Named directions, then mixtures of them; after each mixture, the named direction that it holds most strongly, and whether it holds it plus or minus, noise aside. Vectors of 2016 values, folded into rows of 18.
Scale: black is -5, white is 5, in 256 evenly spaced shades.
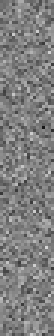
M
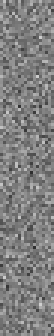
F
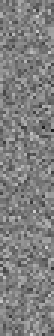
M, plus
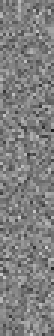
M, plus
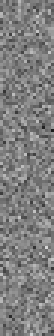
M, plus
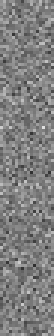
M, minus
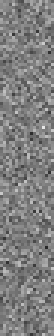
M, minus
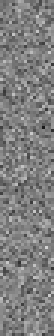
M, plus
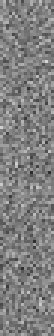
F, plus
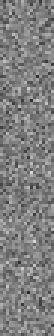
F, minus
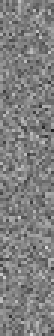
M, plus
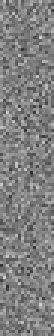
F, plus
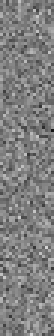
M, plus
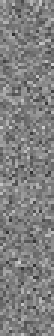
M, minus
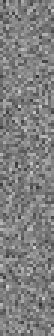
F, minus
